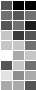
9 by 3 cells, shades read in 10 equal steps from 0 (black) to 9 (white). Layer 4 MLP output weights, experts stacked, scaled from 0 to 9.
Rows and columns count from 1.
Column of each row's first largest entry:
1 1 2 1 1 1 2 1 1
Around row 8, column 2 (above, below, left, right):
7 6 8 6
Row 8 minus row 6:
-1 -1 -1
